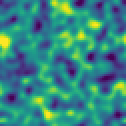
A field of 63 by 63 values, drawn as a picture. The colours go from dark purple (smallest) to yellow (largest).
Lone odd cells: none. Grain: blotchy. Mirror symmetry: none.
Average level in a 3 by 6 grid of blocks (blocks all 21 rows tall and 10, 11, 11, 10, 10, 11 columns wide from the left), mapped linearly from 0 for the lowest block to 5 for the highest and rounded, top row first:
223531 / 223320 / 235343
